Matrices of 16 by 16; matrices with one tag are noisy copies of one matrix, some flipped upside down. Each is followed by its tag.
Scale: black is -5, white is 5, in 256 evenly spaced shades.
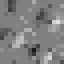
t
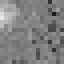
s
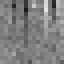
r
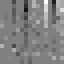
r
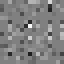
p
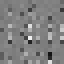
p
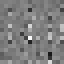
p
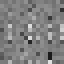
p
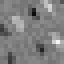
t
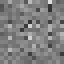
p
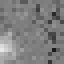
s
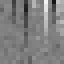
r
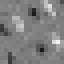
t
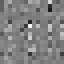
p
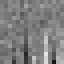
r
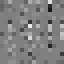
p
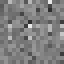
p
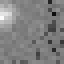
s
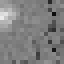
s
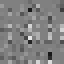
p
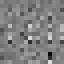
p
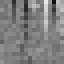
r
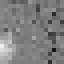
s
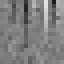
r
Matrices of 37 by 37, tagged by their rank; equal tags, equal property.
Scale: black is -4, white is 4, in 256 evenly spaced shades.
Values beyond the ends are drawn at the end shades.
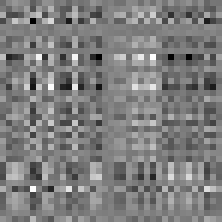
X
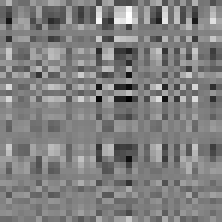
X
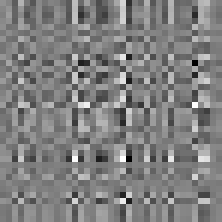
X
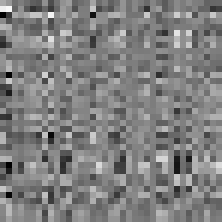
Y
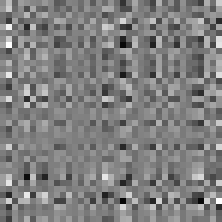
X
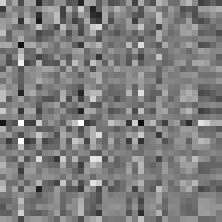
Y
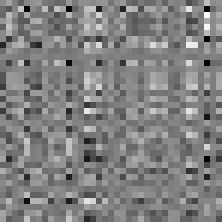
Y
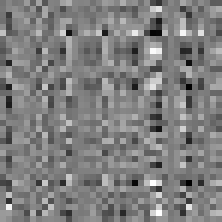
Y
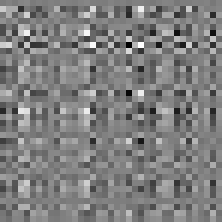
X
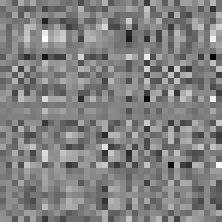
Y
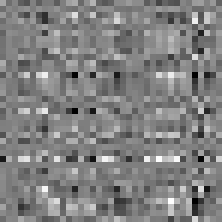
Y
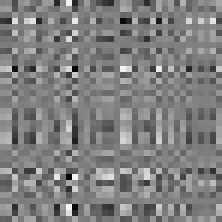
X
